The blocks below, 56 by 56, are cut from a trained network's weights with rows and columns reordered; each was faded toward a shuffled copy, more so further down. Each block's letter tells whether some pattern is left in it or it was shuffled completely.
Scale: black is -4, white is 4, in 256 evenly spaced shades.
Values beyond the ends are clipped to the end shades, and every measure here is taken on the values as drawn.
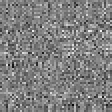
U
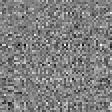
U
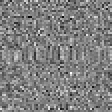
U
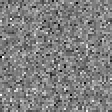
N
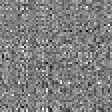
U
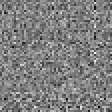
U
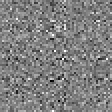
U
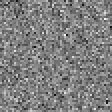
N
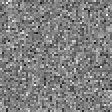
N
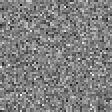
N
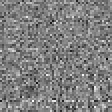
U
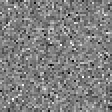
N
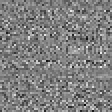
U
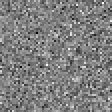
N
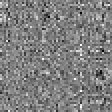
U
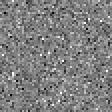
N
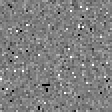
N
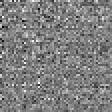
U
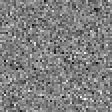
N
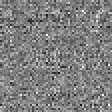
U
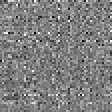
U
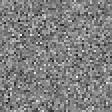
N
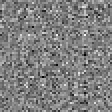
U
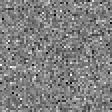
N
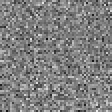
U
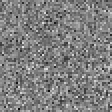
N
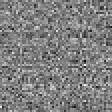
U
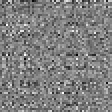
U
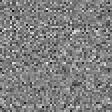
U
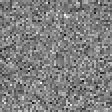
N
